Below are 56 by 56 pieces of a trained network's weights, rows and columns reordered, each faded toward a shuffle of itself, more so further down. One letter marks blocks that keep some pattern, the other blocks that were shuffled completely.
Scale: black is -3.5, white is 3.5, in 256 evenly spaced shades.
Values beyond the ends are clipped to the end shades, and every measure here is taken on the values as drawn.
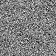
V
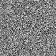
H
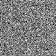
H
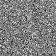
H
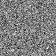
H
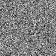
V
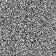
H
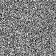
V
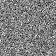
V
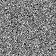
V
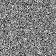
V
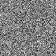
H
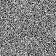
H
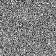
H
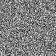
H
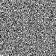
H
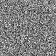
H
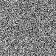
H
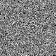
H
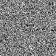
H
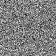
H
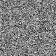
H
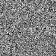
H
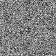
H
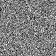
V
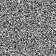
V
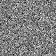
V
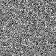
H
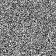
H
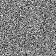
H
